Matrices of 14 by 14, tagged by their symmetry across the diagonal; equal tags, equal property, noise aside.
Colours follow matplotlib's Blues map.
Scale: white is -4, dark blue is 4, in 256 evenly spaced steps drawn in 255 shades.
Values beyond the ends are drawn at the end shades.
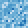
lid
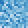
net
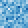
lid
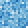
lid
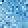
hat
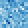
hat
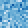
hat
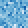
net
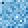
lid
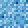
lid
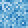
lid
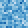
net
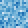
net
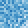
lid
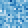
hat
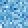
net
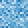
net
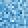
hat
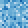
hat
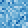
lid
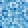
hat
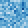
net
